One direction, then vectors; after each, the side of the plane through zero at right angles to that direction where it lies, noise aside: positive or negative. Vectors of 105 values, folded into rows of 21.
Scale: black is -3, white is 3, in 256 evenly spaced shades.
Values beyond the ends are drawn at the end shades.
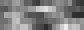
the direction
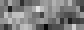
positive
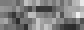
negative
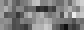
negative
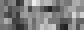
negative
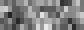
negative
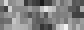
positive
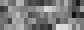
positive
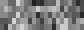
positive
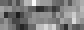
negative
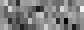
negative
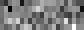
positive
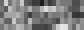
positive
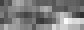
positive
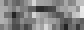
negative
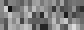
positive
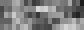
positive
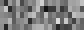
negative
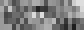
negative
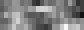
positive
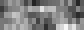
positive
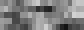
negative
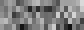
negative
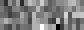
negative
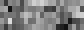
negative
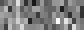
positive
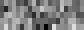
positive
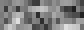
positive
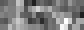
positive
